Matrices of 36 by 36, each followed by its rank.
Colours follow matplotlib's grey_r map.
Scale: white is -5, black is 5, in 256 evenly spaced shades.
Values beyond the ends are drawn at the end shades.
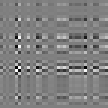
one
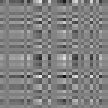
one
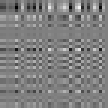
one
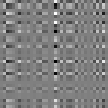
one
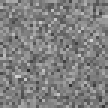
full rank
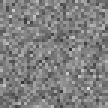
full rank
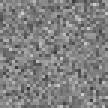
full rank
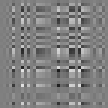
one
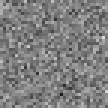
full rank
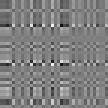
one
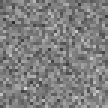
full rank
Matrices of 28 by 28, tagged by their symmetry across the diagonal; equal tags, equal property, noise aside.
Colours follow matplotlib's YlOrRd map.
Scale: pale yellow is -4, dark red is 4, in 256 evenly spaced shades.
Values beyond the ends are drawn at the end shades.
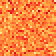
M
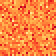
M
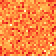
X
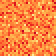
M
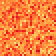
X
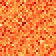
X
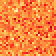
M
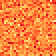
M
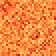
X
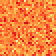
M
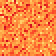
X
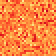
M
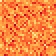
X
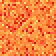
X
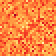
X
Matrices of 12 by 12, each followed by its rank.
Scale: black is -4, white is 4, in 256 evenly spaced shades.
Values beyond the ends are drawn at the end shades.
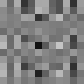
two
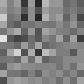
two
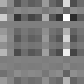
one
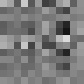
two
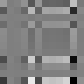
one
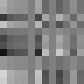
one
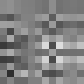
two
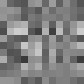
two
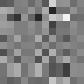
two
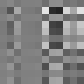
one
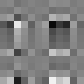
one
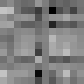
two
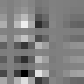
one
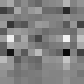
two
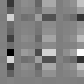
one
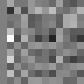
two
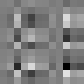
one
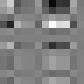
one
